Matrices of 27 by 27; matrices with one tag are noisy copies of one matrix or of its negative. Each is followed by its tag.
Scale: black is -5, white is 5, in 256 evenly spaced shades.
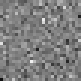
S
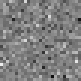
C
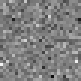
C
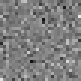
S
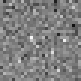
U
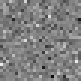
C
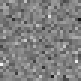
C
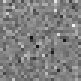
U
